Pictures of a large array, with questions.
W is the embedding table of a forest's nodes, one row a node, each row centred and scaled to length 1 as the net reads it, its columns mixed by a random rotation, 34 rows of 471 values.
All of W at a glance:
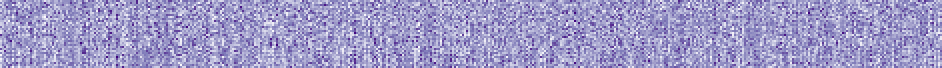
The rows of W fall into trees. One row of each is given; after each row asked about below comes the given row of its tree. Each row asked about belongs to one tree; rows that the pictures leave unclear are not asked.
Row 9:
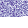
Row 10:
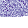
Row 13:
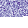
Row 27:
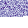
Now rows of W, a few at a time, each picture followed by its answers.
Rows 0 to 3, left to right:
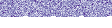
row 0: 9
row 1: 13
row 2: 27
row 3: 13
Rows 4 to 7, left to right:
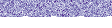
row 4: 9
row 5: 10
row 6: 10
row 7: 9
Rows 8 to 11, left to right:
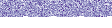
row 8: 27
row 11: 27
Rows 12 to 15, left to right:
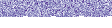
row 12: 27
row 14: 10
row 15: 27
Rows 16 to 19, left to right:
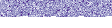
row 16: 10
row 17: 13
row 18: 10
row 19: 9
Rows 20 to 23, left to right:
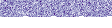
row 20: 9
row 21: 9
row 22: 9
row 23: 27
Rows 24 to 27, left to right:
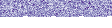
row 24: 13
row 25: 27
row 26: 13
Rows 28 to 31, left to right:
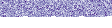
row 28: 9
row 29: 27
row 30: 27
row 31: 10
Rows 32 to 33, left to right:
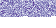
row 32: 9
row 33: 27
